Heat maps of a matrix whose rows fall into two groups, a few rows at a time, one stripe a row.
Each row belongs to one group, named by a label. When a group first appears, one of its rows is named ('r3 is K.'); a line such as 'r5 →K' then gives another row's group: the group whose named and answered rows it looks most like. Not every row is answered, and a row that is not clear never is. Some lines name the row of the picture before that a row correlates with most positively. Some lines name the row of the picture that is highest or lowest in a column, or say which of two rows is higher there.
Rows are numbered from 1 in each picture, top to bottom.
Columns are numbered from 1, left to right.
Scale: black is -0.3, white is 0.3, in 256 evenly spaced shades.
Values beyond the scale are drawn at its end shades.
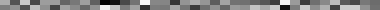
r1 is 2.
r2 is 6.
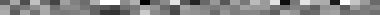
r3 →2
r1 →6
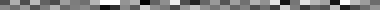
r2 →2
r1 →6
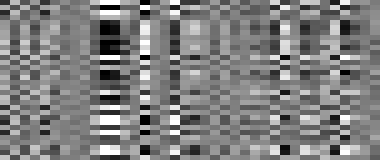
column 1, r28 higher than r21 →No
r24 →6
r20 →2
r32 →2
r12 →6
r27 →6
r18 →2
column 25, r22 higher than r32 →No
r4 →6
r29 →2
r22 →6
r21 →2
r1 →6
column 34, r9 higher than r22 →Yes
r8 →2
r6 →2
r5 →2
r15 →2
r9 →2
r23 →2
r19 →6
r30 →6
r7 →2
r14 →6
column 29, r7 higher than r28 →Yes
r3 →6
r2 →2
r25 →6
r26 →2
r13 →2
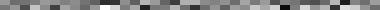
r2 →6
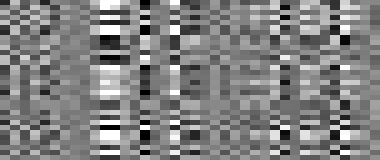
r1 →6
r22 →2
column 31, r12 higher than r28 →No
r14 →6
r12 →2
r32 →2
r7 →6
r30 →2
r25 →6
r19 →6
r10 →2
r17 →6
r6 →6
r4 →6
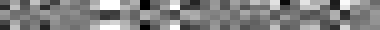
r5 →6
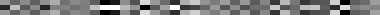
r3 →2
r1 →2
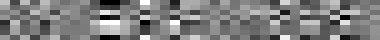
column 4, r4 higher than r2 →No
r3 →6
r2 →2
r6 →6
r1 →2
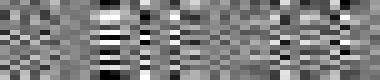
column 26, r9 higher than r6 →Yes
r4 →6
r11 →2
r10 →2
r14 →6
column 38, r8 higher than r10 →No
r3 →6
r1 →2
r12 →6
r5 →6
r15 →2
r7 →6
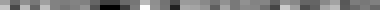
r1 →2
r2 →2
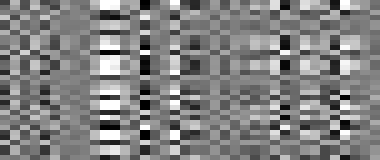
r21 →6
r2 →6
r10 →6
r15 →6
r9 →6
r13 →6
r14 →6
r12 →6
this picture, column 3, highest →11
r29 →2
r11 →2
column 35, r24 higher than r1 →No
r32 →2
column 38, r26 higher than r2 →Yes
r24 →6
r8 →6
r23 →2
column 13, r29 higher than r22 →No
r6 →6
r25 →2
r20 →2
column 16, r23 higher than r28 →Yes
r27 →6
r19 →6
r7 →2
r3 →2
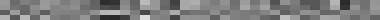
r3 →6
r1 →2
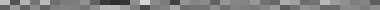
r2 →6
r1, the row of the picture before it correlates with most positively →4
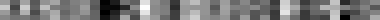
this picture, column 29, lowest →4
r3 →2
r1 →2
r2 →2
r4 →2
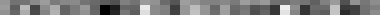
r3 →2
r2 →2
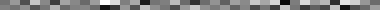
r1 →6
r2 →2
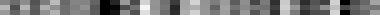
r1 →2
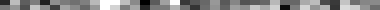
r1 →6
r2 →6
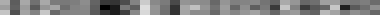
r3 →2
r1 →2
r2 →2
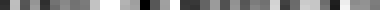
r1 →6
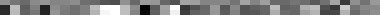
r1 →2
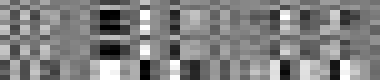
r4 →2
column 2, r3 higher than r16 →No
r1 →2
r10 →2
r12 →2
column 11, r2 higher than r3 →Yes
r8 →6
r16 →6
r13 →6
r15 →6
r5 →2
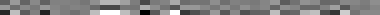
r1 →6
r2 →2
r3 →6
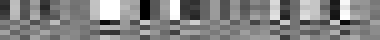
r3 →6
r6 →6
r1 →6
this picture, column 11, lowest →5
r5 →2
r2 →6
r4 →6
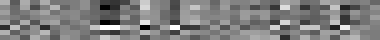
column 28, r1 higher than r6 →No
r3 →2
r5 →2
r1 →2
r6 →6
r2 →2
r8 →6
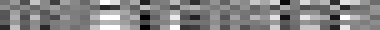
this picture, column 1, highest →2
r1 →6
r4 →6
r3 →6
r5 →6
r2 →2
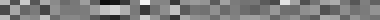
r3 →6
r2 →6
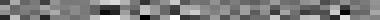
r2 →2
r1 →6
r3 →2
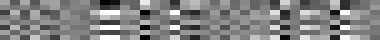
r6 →6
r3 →6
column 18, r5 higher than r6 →No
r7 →2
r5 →2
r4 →6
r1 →2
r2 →2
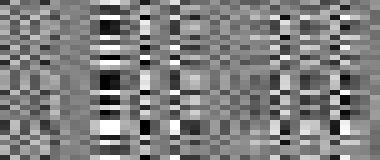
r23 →2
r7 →2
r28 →2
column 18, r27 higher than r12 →Yes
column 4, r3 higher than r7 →Yes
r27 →6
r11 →6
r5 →2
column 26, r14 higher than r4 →No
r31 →2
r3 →2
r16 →2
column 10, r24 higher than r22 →No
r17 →2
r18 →2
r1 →6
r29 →6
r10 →6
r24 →2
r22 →6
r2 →2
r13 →6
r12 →2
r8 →6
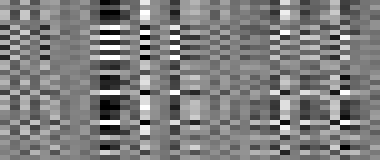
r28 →6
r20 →2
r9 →2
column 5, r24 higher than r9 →No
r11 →2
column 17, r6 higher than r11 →Yes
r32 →2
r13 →2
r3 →2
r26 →2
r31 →6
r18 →2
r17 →2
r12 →6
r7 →2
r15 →6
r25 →6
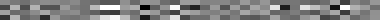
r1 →2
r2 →6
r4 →6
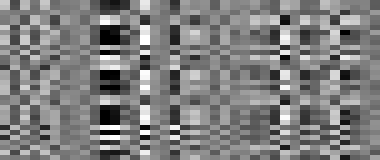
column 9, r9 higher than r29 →Yes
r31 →2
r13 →6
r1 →2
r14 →6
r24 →2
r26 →6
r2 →2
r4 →6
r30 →6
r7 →2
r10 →6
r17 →2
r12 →6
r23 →2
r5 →6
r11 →2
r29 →2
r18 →2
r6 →2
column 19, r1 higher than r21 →Yes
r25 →2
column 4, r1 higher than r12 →No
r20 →6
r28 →6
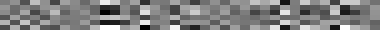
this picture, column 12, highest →6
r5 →2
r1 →6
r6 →6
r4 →6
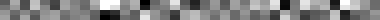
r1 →6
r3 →2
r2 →6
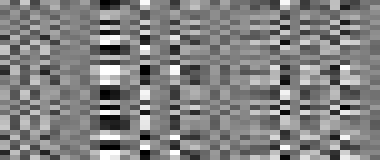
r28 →6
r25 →2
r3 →6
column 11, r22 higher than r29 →No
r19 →2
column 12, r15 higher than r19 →Yes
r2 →2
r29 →2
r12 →6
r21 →6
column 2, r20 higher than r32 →No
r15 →6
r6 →6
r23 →6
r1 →2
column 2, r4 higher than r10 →Yes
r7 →2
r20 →2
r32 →6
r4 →6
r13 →2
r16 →6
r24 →2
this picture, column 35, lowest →22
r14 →6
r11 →2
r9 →6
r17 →6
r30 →2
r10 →2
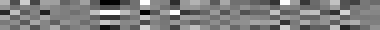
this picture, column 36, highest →5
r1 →2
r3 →6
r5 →6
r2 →2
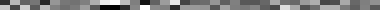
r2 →2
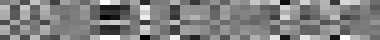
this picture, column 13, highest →5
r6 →2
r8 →6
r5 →6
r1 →6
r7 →2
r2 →2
